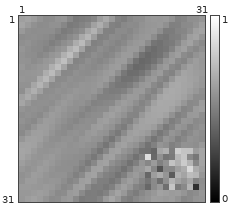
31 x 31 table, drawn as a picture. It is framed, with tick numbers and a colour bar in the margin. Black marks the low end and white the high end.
Grain: diagonal, up to the right. Slope: none. Odd patch: rougher, in the bottom right. Mirror symmetry: none. Histogram: heavy tails on both sides. Roughest part: bottom right. Calmest part: bottom left.
